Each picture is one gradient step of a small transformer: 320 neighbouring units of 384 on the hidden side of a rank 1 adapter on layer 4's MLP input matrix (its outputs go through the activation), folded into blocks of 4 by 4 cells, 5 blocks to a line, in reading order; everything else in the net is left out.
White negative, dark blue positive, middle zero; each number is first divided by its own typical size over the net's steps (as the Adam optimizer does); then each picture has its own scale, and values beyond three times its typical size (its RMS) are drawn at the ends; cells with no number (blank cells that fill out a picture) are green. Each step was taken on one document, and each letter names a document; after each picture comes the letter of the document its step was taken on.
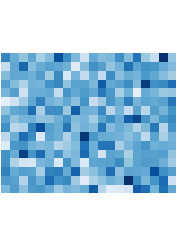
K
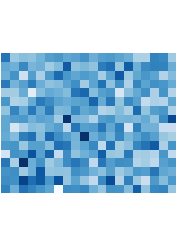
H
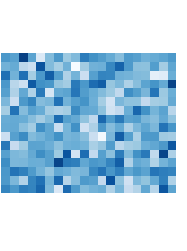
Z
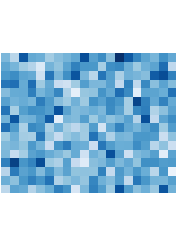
Z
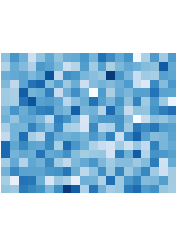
H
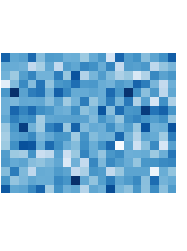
H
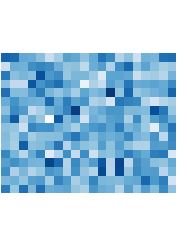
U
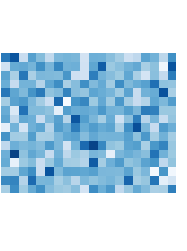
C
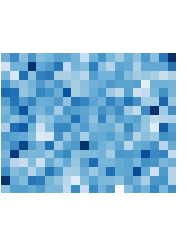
C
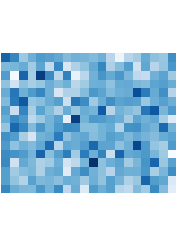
C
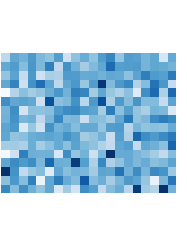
U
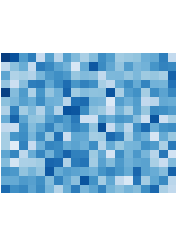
Z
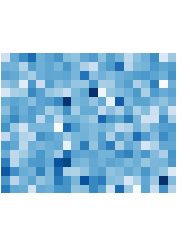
K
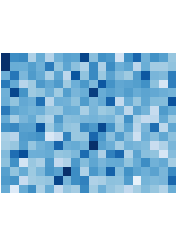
K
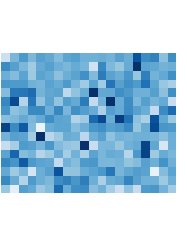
K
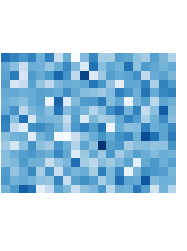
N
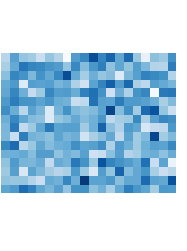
U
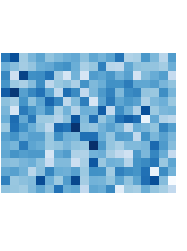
C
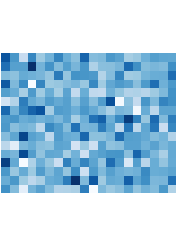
K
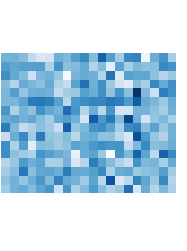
U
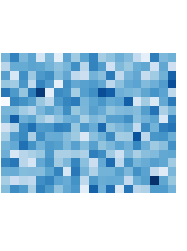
Z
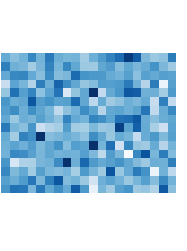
K
